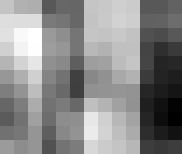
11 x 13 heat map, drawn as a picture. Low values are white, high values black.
Stripes: upright, repeating 2 times. Lone odd cells: none. Ninth with the lowest average: top left. Calmest part: top middle. Ninth with the highest average: bottom right.
